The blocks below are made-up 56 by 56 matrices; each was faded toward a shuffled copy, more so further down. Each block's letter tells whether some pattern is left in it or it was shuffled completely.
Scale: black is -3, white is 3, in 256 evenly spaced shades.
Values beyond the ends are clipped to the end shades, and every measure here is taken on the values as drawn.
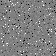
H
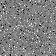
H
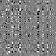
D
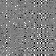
D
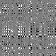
D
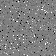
H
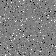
H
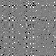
D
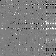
D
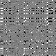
D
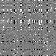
D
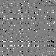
D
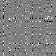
D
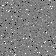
H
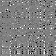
D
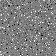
H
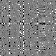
D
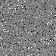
H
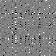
D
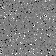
H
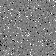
H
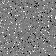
H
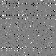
D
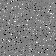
H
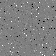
H
